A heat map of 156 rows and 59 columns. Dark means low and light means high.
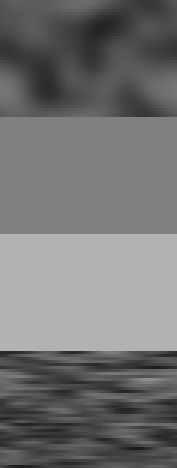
It is made of 4 by 1 panels. Panel 1,1: low, smooth. Panel 2,1: middling, flat. Panel 3,1: high, flat. Panel 4,1: low, streaked across.
